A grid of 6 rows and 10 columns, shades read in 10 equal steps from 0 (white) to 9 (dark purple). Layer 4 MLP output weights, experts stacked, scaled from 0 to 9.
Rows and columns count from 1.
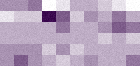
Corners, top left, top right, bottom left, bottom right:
4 0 4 5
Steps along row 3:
same same same up down same up up down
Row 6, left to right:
4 6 4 3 2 3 4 3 3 5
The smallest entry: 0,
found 2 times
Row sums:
23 37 38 28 32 37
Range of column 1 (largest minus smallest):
3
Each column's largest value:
4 6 5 9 6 3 4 4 6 5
